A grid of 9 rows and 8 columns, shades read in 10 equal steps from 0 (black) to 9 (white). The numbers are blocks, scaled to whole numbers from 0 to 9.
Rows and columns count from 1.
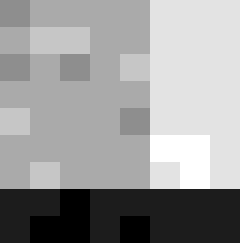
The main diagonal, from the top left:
5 7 5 6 5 9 9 1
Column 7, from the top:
8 8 8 8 8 9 9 1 1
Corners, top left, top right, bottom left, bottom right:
5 8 1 1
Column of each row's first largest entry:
6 6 6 6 6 6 7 1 1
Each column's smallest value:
1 0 0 1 0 1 1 1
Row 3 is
5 6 5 6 7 8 8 8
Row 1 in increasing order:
5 6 6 6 6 8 8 8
